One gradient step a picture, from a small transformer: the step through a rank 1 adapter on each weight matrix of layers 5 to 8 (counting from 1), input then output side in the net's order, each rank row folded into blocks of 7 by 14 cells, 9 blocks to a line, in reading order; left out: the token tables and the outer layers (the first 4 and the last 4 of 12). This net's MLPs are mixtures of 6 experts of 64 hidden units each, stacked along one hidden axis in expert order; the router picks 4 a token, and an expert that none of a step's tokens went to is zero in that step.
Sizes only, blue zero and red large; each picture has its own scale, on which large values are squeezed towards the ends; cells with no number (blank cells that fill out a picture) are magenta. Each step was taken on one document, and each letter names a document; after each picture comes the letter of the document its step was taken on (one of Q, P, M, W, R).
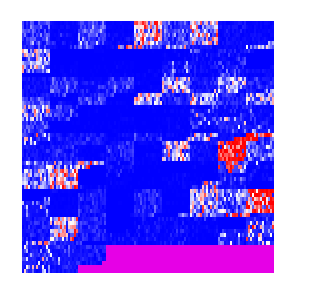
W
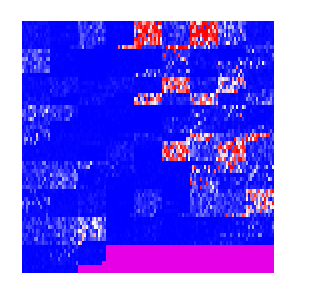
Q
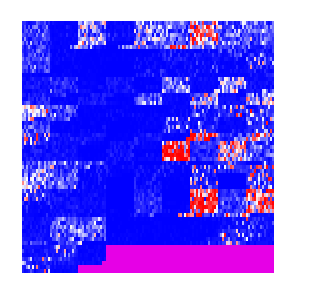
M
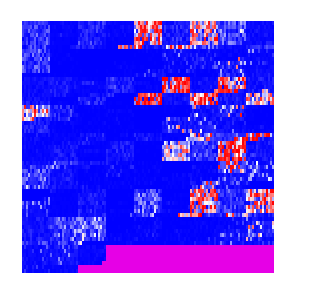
Q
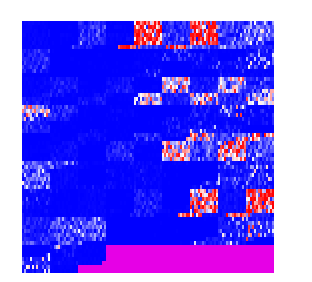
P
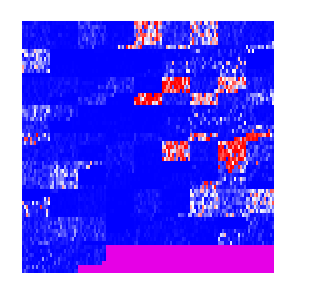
W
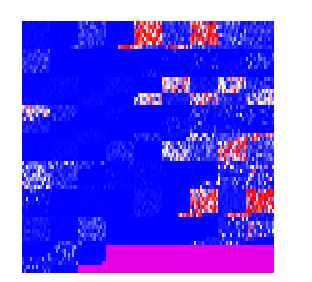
P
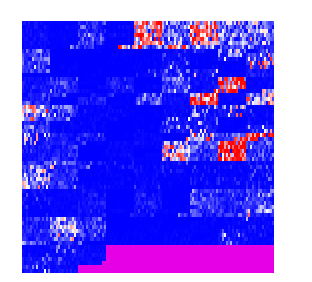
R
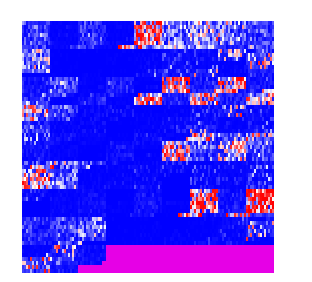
R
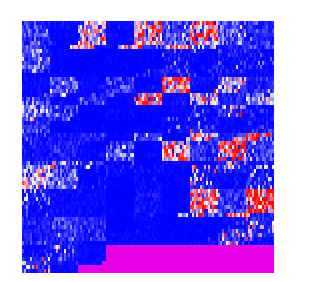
M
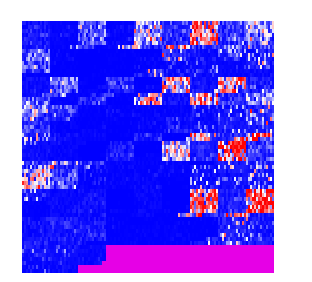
M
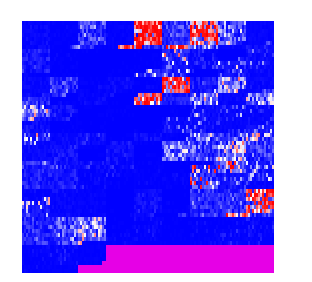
Q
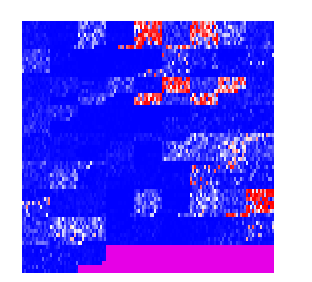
Q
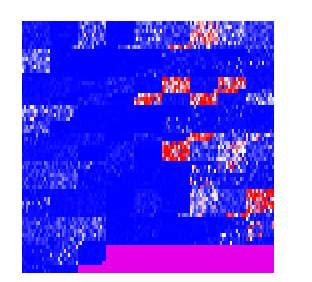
Q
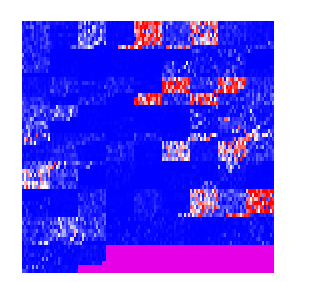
W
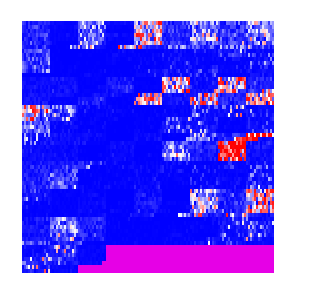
R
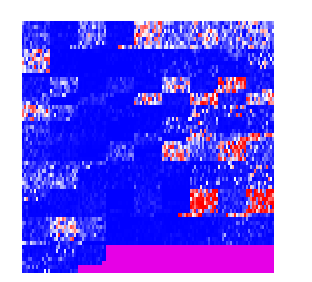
R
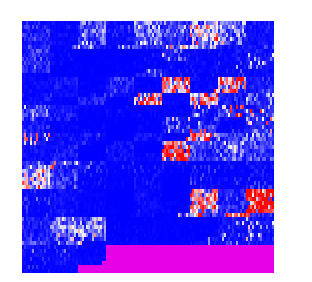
M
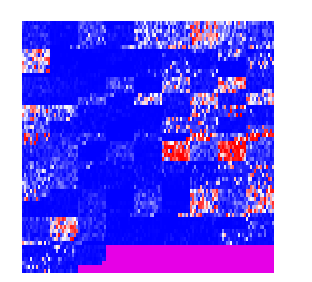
R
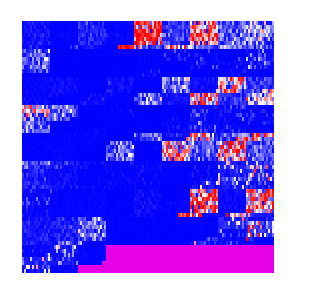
P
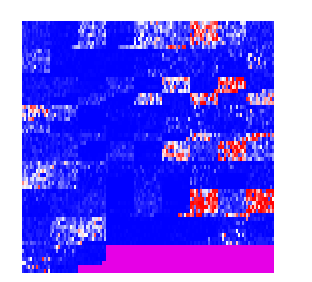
M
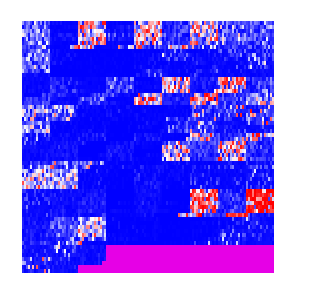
M
